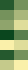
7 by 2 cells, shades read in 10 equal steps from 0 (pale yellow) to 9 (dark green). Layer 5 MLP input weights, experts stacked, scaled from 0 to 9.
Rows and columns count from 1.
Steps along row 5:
up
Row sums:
13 8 5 15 1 13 2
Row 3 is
4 1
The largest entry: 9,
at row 4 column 1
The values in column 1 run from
0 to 9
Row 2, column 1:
5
